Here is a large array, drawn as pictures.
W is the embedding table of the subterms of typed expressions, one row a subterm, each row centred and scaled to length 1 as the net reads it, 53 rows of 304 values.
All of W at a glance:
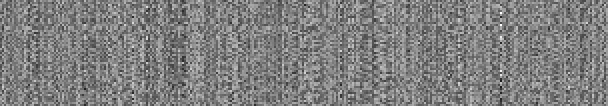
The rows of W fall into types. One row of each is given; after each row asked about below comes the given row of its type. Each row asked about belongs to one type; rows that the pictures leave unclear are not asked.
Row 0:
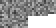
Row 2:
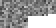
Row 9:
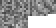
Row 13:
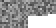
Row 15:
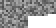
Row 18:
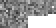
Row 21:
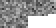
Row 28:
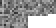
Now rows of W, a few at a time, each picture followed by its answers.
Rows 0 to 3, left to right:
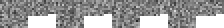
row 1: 18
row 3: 2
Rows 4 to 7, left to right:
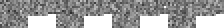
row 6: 13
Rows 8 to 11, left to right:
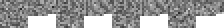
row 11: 2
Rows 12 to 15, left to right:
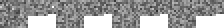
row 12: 18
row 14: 13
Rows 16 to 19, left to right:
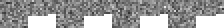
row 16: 9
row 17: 0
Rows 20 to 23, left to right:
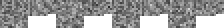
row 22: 9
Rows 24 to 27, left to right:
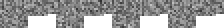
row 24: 15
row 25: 13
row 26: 9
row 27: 15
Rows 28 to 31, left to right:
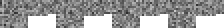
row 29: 0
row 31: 18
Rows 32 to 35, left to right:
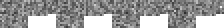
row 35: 18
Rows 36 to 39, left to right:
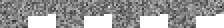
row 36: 13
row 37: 0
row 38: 9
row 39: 18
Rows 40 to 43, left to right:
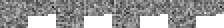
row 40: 21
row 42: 28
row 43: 21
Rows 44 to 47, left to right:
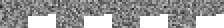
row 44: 9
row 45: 15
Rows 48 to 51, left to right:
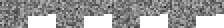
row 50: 18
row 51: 15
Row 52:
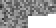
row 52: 9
